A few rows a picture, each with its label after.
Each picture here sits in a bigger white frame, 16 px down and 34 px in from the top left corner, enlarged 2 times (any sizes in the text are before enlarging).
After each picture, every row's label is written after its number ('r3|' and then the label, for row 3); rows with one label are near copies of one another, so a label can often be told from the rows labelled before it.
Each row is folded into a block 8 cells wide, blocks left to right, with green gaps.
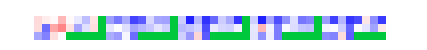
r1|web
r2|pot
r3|pot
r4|pot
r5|pot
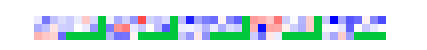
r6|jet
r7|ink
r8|pot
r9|web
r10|pot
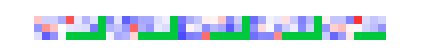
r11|ink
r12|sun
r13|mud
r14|mud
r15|ink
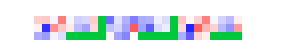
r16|web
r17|sun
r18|web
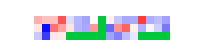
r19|web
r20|ink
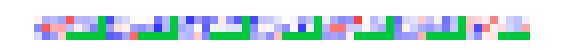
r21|ink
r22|mud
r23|pot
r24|mud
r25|ink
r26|mud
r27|web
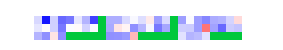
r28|pot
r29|mud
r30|sun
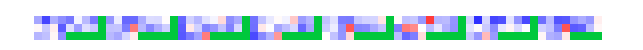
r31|pot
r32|sun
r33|mud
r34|mud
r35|sun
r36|ink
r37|pot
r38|sun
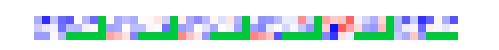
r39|pot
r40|jet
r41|jet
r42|jet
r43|web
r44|pot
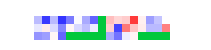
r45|pot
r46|web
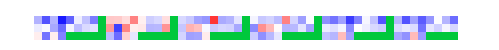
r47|pot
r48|web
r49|ink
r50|ink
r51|pot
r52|pot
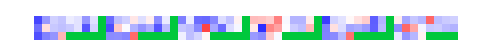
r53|mud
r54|mud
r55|sun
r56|web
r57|mud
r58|ink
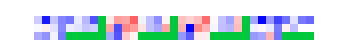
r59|pot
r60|web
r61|web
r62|pot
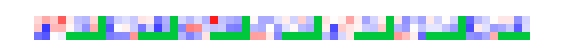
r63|web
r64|mud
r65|ink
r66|jet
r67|web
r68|jet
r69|mud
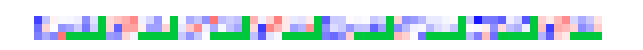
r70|mud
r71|web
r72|ink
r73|web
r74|mud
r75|jet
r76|pot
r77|web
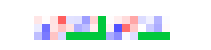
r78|web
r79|web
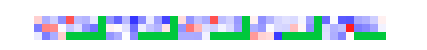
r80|ink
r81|pot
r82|ink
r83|jet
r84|sun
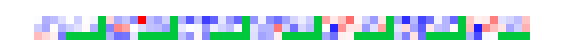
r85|jet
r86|ink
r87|pot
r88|sun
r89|web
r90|pot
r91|web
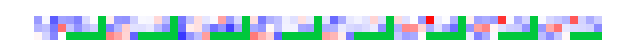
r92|sun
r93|jet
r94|mud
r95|jet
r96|jet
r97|ink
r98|ink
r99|ink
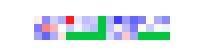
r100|ink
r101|pot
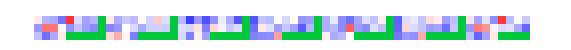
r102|ink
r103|jet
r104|pot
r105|mud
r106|sun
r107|mud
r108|ink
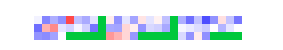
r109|ink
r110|jet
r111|pot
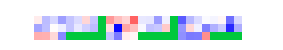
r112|jet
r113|web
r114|mud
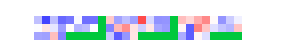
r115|pot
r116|ink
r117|web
